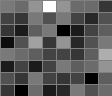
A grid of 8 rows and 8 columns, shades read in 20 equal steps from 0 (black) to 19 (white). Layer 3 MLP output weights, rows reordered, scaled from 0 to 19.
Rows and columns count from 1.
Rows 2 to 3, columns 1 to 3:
5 4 9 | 4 2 7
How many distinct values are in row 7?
6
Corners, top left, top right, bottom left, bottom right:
9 4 4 8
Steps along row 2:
down up down up down down up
